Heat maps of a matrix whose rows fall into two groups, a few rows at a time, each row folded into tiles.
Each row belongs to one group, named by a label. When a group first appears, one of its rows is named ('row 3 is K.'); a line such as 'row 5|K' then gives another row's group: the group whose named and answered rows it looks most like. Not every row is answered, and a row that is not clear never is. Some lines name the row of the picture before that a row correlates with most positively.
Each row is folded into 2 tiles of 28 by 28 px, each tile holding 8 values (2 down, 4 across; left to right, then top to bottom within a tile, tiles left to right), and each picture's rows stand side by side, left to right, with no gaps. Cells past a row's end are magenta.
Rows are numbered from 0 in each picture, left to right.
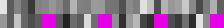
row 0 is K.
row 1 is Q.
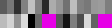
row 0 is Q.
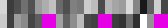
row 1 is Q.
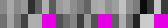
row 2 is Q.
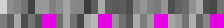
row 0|K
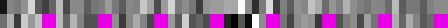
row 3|K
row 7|K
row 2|Q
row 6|K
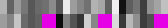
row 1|K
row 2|K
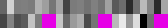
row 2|Q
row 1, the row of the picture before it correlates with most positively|2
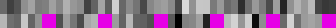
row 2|K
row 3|Q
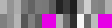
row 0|K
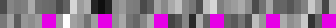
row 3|K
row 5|Q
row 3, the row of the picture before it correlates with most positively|0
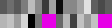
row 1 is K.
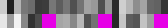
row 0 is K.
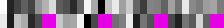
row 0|K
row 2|K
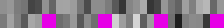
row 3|Q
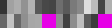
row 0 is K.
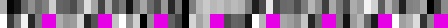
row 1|Q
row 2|Q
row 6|Q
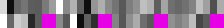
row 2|Q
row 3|Q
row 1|K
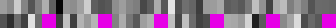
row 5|K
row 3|K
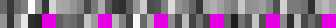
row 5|K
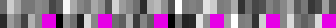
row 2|K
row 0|K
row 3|K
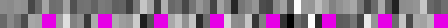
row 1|Q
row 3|Q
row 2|Q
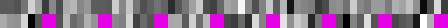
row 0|Q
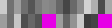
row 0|K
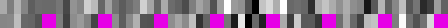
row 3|Q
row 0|K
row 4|K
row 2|Q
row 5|K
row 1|Q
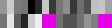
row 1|K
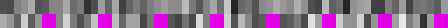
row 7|Q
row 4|K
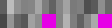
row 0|K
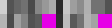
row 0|K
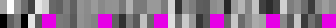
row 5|K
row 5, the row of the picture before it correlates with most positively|0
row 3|K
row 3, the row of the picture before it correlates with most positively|0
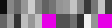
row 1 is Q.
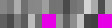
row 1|Q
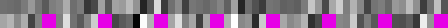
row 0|Q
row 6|K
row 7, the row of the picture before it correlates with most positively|0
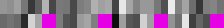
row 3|K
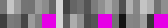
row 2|Q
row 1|K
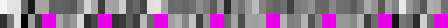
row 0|K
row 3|Q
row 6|Q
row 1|Q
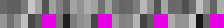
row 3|Q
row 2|Q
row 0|Q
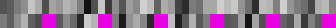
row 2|Q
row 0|Q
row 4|K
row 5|K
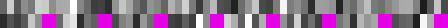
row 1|K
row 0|K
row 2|K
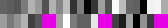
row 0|Q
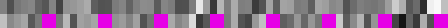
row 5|K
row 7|K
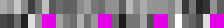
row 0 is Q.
